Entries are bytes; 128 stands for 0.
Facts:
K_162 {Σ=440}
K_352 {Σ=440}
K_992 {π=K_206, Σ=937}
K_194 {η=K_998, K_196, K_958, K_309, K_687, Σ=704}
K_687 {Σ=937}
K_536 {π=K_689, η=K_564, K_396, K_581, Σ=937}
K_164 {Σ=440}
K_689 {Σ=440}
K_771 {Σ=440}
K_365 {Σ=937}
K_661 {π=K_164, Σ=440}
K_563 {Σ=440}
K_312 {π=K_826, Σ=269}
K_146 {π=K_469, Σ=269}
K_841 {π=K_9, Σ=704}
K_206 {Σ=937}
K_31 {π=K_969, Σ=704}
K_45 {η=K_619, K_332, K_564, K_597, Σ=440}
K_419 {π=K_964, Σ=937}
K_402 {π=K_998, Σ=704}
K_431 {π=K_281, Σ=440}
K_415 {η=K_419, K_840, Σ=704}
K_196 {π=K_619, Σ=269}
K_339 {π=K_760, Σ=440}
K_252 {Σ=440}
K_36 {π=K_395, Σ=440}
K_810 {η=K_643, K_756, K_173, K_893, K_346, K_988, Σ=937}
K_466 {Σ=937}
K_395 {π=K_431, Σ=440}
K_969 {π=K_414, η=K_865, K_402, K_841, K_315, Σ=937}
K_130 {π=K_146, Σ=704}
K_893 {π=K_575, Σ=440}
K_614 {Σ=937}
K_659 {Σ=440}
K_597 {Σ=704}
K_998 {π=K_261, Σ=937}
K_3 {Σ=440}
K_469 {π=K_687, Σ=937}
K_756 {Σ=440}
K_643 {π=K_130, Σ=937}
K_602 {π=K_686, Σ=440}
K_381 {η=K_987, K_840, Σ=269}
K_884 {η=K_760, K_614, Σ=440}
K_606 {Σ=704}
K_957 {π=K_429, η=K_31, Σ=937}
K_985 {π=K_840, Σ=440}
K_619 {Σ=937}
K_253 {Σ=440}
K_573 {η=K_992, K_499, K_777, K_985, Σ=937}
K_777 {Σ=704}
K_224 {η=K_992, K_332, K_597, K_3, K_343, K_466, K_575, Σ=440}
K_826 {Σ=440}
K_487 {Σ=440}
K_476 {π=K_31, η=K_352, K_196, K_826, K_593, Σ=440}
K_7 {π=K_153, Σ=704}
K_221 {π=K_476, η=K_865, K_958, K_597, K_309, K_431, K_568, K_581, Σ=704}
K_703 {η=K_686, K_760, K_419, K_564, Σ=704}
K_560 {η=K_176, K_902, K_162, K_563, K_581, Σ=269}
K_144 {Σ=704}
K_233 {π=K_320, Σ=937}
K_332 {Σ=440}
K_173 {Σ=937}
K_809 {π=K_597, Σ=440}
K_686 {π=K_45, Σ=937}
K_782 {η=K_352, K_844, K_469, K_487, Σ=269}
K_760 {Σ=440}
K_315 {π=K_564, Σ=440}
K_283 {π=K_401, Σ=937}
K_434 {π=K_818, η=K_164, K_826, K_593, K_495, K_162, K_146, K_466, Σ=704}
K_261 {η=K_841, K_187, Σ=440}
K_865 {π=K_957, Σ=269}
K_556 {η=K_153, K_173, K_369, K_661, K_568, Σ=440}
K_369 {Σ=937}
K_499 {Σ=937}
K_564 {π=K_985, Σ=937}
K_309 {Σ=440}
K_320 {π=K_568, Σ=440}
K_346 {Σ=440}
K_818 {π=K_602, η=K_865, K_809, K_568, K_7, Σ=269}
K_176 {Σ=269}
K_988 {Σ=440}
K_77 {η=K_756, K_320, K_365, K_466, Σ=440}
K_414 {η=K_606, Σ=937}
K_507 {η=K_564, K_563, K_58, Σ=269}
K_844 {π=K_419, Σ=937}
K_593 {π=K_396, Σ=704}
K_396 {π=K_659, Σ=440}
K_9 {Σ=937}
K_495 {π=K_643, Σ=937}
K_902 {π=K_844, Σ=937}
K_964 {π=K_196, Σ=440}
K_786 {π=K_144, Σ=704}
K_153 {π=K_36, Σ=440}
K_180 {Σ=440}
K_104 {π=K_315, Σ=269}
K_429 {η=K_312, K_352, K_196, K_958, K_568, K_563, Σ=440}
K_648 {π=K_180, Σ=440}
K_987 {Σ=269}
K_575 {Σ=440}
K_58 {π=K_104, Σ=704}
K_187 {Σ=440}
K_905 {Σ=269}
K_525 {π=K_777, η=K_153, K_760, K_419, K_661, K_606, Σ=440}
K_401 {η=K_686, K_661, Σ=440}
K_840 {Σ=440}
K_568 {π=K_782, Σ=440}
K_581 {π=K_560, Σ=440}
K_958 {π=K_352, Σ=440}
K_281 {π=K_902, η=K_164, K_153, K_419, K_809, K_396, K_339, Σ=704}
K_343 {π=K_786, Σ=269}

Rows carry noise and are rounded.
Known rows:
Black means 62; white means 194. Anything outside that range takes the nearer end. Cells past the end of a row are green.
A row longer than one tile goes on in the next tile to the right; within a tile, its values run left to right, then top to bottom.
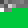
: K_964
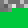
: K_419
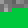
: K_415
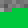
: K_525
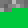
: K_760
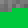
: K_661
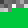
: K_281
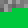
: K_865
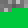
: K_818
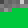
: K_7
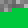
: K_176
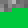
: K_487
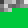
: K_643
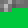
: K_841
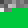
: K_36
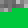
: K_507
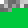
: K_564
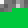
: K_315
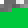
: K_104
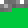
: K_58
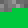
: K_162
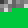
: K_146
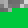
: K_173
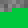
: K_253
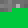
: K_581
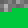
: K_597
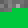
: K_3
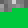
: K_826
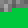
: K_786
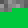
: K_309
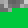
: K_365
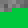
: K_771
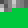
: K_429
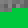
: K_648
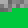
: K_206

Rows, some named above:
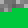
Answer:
K_987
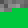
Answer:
K_224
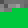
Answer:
K_224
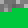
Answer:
K_987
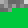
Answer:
K_536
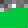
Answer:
K_431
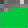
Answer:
K_7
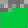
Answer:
K_998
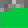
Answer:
K_760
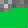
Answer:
K_593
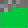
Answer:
K_194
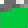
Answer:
K_104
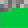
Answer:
K_414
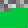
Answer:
K_619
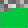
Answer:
K_619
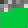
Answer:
K_146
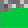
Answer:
K_419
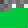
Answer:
K_902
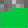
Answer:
K_164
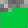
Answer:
K_499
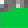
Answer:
K_315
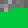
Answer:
K_221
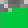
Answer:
K_992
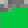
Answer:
K_957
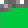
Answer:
K_58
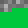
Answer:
K_597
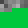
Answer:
K_261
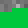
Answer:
K_396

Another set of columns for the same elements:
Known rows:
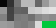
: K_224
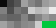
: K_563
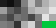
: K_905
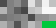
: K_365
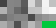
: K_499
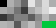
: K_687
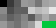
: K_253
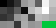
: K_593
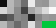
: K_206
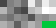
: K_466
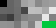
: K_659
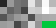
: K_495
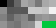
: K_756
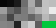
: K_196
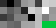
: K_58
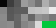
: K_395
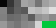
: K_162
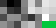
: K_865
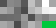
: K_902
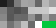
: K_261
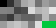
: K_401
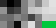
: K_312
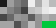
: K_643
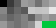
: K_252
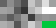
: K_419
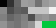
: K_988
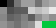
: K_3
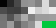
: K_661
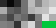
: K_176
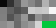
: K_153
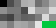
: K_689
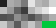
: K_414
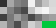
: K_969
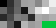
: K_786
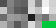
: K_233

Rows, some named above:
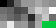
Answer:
K_760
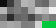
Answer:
K_45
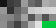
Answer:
K_958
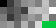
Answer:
K_164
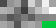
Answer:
K_619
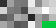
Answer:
K_992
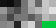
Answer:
K_196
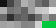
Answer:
K_45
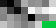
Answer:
K_525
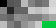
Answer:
K_476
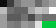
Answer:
K_575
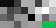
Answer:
K_434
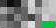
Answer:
K_104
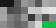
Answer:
K_893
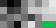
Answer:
K_312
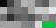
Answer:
K_45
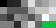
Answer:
K_146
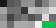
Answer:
K_840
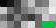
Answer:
K_782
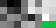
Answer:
K_865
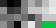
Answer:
K_312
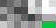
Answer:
K_957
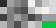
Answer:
K_969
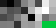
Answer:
K_7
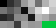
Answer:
K_130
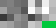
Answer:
K_536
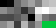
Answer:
K_597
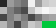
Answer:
K_969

